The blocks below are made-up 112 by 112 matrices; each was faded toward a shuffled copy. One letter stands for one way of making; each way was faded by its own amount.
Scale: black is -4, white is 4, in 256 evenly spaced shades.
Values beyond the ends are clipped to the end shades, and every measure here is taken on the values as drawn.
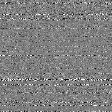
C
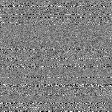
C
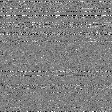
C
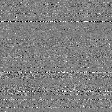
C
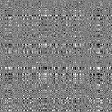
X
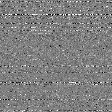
C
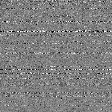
C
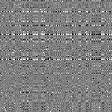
X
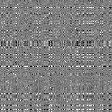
X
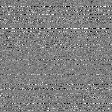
C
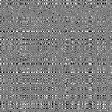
X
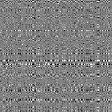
X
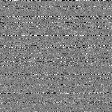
C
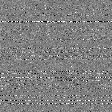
C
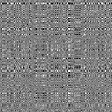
X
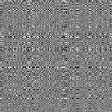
X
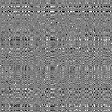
X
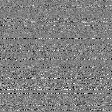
C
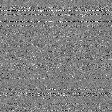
C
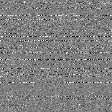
C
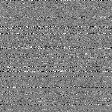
C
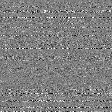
C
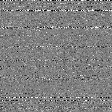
C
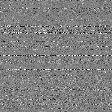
C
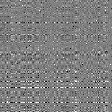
X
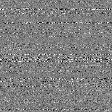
C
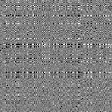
X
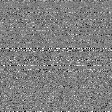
C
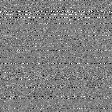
C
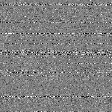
C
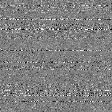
C
